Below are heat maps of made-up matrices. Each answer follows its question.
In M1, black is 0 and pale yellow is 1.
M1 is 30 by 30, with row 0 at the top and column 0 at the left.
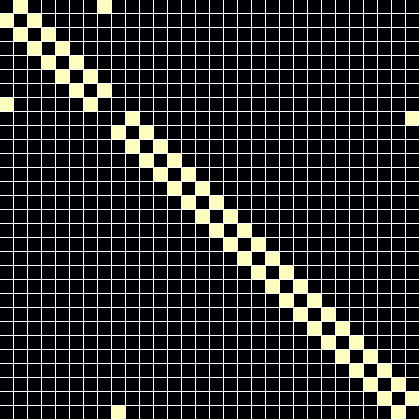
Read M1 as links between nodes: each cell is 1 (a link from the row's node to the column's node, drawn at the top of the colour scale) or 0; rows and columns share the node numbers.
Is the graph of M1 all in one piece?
no
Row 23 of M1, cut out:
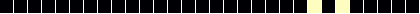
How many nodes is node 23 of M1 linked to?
2
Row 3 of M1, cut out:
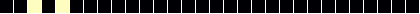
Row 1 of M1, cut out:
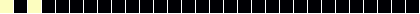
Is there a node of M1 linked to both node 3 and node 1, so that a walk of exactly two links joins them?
yes
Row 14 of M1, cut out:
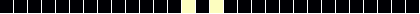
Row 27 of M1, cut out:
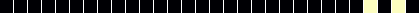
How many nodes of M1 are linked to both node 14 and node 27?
0
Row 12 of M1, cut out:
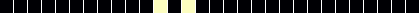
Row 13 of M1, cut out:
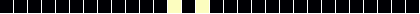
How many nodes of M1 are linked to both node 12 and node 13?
0
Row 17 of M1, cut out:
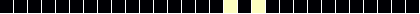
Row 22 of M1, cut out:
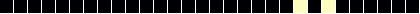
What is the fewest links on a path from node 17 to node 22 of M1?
5
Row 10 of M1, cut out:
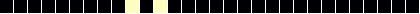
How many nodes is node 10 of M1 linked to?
2
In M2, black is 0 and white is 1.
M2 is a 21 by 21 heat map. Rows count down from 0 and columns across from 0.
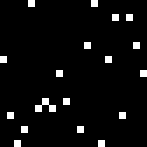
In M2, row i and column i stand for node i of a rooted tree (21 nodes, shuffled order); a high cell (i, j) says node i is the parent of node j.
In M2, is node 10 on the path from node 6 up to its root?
yes
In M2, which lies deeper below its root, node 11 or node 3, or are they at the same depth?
the same depth
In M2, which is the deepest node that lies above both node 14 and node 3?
20
